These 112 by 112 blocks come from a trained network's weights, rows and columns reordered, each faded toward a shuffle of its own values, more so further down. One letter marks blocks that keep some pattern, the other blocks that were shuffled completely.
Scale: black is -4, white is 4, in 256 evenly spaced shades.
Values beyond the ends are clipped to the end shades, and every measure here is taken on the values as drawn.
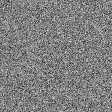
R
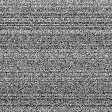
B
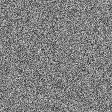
R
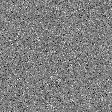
R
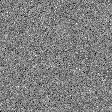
R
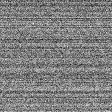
B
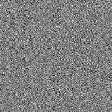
B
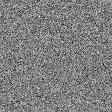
R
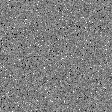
R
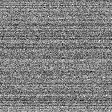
B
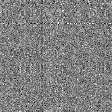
B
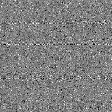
B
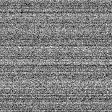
B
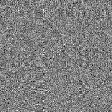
B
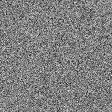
R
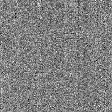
B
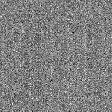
B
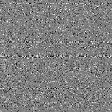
B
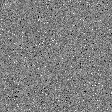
R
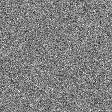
R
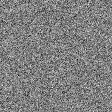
R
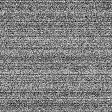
B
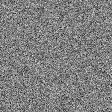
R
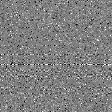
B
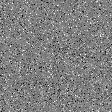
R
